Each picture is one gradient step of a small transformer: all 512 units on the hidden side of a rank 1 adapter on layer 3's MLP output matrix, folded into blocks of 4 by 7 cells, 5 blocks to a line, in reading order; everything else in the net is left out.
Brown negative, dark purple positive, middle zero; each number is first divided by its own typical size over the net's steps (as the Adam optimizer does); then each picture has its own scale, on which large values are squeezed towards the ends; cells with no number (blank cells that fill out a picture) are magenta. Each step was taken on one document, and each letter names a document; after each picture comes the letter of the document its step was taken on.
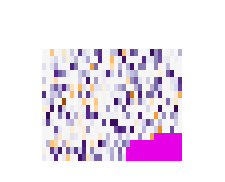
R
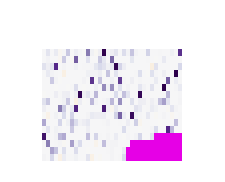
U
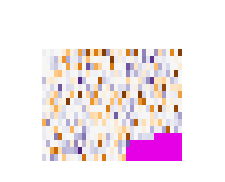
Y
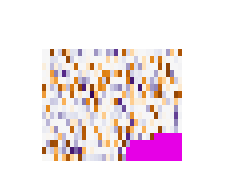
R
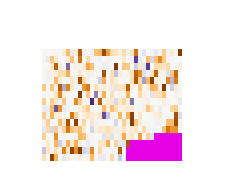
Y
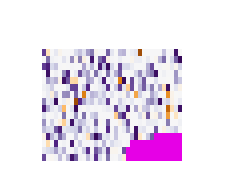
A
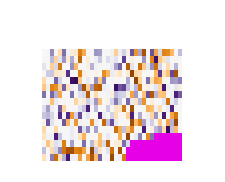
R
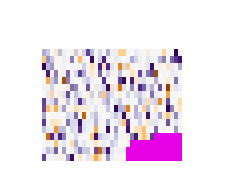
A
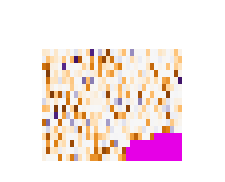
A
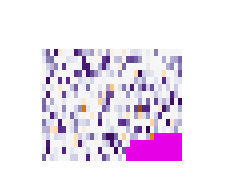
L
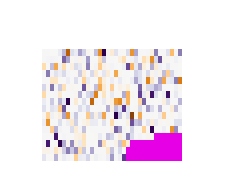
Y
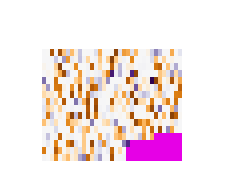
R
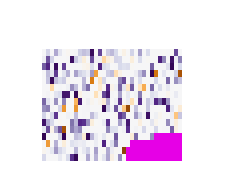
A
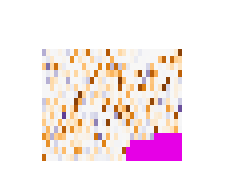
A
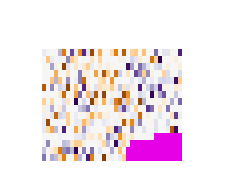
Y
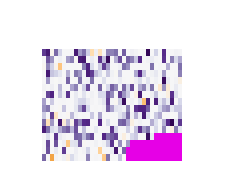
L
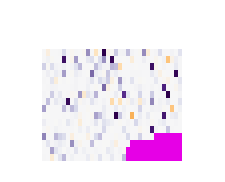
U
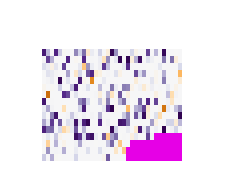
L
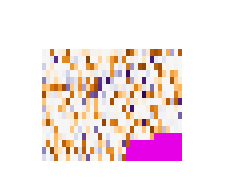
R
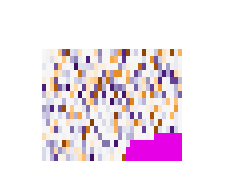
R
